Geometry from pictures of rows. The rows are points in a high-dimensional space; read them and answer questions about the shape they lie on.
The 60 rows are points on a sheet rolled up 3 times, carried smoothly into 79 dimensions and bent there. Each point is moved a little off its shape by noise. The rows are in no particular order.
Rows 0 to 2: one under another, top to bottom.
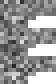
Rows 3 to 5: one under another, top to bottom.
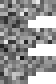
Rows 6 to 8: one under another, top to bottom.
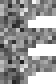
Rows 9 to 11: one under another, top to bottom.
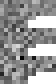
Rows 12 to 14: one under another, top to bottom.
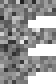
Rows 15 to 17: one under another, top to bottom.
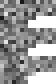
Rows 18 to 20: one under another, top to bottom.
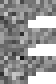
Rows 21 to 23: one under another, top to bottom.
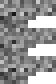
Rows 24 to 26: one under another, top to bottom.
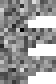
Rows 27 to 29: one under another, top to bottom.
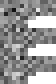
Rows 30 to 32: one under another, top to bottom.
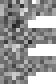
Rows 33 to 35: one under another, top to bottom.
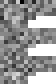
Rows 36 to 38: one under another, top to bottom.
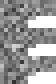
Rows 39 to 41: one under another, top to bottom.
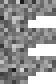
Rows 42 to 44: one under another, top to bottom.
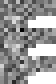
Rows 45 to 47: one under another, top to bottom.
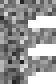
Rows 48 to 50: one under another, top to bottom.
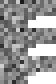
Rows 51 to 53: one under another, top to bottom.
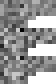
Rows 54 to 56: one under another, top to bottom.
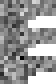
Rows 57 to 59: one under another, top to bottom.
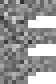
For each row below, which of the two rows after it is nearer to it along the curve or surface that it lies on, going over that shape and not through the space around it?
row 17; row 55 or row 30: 30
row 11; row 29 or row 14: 29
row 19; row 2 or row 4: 2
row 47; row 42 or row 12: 42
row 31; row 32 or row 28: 28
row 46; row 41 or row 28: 41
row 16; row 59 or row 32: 32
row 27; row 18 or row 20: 20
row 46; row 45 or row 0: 45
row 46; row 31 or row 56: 31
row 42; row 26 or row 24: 24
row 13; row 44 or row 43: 44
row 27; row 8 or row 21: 8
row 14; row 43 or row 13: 13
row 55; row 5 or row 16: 16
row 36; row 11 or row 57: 57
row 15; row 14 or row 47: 47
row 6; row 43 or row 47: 47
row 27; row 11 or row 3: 3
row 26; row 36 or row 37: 36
